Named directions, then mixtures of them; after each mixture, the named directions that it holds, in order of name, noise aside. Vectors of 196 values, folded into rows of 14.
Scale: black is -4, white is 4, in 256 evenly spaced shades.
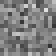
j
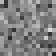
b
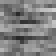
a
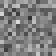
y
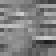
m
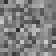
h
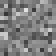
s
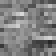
m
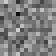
a, h, s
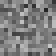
j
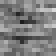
a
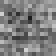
a, y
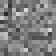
s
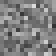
h, j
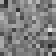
b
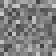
y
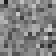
b, h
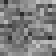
b, m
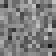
b, j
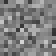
h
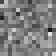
b, s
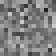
j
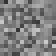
h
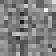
a, j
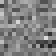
b, m, y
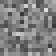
j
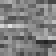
a, m
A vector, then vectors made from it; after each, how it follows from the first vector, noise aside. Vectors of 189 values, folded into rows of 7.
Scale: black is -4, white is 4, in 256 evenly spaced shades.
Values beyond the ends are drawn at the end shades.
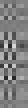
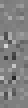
partly zeroed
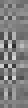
negated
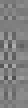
shrunk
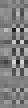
reversed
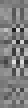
reversed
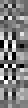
scaled up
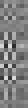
negated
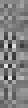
copied
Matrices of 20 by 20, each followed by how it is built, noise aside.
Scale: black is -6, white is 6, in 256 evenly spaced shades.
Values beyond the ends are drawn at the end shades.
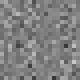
low rank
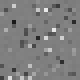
sparse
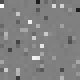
sparse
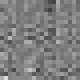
low rank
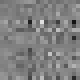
low rank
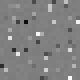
sparse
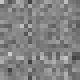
low rank
